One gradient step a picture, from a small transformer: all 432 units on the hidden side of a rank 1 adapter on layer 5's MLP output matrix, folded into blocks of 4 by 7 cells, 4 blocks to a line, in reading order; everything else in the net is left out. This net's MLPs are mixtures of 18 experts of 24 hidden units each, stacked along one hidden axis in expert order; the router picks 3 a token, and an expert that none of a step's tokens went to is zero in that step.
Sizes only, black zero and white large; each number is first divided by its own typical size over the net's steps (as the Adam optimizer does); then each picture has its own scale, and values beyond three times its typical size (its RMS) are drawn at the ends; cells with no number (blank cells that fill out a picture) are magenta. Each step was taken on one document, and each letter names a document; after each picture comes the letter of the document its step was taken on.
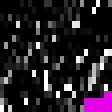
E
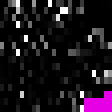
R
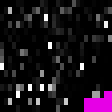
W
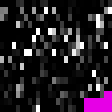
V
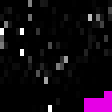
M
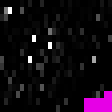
W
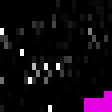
M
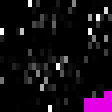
M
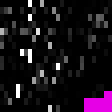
W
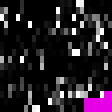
V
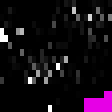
M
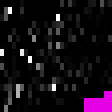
W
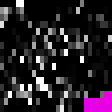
V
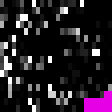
V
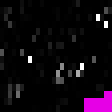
W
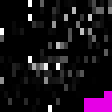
M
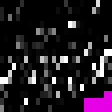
E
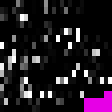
V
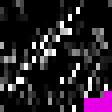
V
